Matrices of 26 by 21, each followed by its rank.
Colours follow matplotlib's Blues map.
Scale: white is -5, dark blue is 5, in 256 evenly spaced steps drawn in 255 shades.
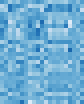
three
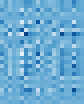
two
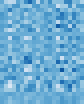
three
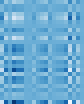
one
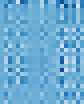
two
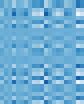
one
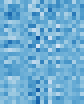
three
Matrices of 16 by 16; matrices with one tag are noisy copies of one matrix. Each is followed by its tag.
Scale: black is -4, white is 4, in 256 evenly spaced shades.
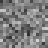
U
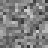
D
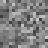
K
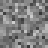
D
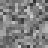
D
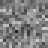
U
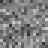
U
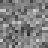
U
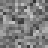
D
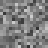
D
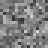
D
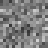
U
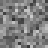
D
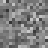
K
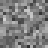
D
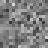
K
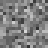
D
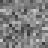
U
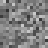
K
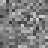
K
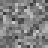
D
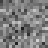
U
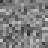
U
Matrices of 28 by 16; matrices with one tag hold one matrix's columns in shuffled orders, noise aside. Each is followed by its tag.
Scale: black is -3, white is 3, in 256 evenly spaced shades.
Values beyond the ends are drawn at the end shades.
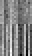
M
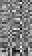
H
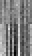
M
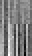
M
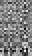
H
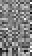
H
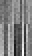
M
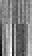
M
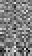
H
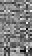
H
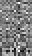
H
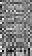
H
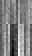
M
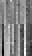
M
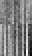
M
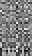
H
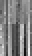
M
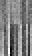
M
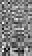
H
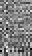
H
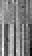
M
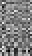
H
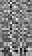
H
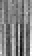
M
